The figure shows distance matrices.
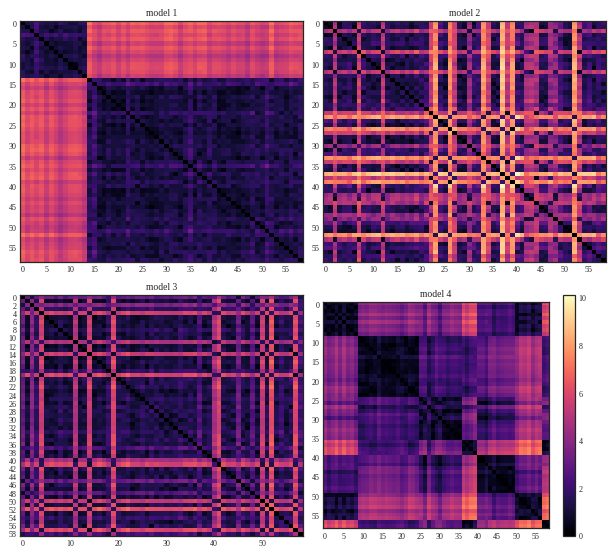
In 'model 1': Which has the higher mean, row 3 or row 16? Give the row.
3
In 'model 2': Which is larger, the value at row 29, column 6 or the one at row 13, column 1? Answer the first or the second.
the second
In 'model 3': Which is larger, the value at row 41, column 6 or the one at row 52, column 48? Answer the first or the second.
the first
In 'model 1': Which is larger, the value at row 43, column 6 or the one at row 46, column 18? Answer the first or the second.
the first
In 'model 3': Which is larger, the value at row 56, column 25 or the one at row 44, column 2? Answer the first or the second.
the second
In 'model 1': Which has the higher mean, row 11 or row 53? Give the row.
11
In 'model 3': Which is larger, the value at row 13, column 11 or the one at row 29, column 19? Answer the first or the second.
the second
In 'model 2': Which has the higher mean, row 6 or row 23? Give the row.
23
